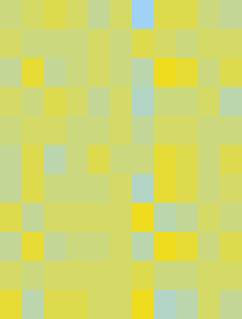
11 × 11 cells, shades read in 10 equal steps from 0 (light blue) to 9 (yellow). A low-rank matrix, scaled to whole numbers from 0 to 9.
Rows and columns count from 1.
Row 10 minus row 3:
2 -3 2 1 0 1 4 -4 -3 1 -1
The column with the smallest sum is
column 7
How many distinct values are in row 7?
6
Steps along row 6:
up down up up down same up down down up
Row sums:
57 62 64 55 59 63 60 62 64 64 61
